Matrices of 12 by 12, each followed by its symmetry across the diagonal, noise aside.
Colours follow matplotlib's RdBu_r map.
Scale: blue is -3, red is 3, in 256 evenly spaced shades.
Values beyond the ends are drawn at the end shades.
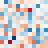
neither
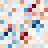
antisymmetric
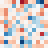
neither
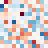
antisymmetric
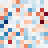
neither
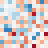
symmetric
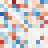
antisymmetric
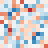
symmetric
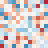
symmetric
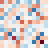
symmetric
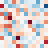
neither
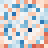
symmetric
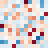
symmetric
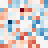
antisymmetric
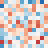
neither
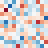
antisymmetric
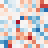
antisymmetric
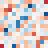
symmetric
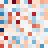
neither
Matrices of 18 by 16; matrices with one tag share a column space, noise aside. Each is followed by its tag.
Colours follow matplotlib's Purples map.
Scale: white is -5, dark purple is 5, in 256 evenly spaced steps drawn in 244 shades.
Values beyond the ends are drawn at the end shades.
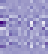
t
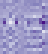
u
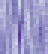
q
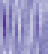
q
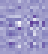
t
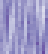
q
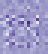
t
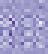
t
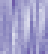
q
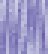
q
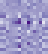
u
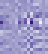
u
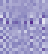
u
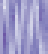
q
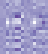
u
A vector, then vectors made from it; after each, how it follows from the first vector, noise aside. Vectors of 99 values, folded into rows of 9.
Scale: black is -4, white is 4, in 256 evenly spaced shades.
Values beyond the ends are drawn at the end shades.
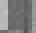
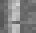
wrapped around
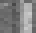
wrapped around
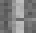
wrapped around
